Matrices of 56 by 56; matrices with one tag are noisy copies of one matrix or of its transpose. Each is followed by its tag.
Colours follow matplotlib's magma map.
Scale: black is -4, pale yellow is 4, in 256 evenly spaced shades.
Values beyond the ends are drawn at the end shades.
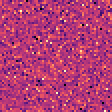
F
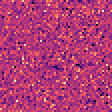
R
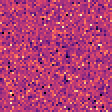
R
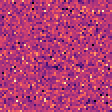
R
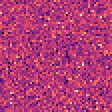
R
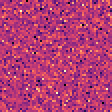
F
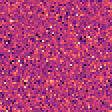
F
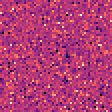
R
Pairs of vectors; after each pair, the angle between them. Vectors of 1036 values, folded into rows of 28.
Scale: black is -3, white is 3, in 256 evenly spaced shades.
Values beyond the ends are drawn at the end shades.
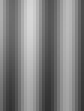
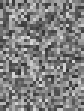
orthogonal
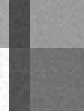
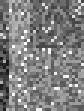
partly opposed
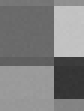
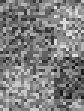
partly aligned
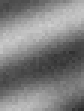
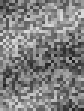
partly aligned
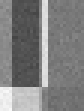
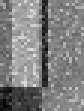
nearly opposite
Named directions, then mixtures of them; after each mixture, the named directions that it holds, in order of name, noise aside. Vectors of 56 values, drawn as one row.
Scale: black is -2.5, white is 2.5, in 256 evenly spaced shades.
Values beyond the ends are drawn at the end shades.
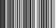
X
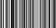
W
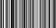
W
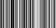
W, X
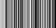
X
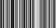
W, X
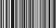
W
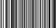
W, X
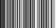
X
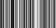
W, X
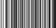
W, X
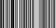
W, X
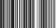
W, X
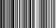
W, X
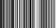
W, X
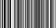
W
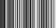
X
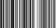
W, X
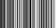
X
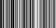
W, X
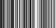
W, X
